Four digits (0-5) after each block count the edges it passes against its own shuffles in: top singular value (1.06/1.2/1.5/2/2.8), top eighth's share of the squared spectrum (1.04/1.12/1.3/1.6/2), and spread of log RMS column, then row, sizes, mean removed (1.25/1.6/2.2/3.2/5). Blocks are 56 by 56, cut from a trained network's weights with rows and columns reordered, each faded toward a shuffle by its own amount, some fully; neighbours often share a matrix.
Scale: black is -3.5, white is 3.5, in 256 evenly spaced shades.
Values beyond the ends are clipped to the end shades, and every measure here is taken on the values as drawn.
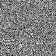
2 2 0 1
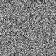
2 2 0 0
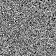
0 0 0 0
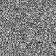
3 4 1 2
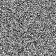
0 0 0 0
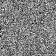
0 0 0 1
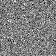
1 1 0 0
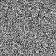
3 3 0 1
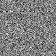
2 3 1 1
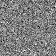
0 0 0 0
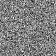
0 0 0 0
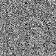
2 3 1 1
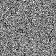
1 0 0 0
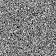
1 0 0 0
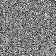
0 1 0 0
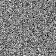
1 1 0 0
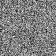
1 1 0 0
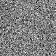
1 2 0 0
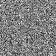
2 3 1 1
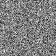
1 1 0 0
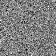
1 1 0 0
